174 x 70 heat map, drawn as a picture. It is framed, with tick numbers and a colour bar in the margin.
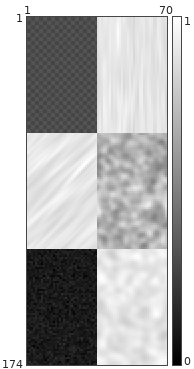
The table splits into 3 rows of 2 panels. Panel 1,1: low, checkered, faint in contrast. Panel 1,2: very high, streaked downward, faint in contrast. Panel 2,1: very high, slanting up to the right, faint in contrast. Panel 2,2: high, blotchy. Panel 3,1: very low, fine-grained, faint in contrast. Panel 3,2: very high, blotchy, faint in contrast.
